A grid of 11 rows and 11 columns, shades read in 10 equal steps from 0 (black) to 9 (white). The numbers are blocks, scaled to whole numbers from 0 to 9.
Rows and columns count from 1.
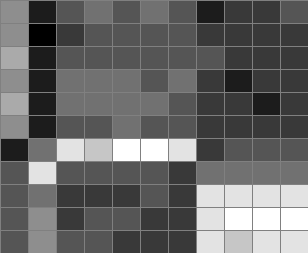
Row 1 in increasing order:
1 1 2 2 3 3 3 3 4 4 5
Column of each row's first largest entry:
1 1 1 1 1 1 5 2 8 9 8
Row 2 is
5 0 2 3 3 3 3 2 2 2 2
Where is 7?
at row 7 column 4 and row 11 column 9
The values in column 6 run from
2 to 9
